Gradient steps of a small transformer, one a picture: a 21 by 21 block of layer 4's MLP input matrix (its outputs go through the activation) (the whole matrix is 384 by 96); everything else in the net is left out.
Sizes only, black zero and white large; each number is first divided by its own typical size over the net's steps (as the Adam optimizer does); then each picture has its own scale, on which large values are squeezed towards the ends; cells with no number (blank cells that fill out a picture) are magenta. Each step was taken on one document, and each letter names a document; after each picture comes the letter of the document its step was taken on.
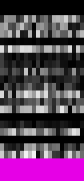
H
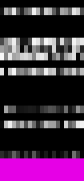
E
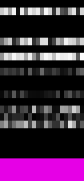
E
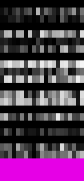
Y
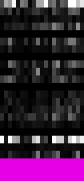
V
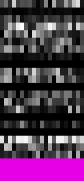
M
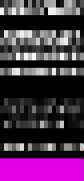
E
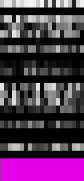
H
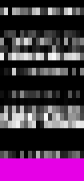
E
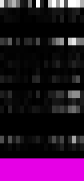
V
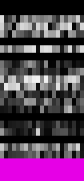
H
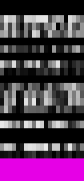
H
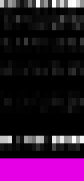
V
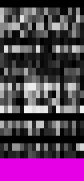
H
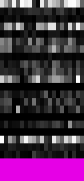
M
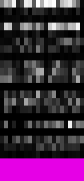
M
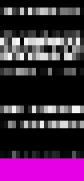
E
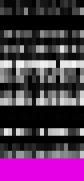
Y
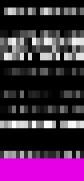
E
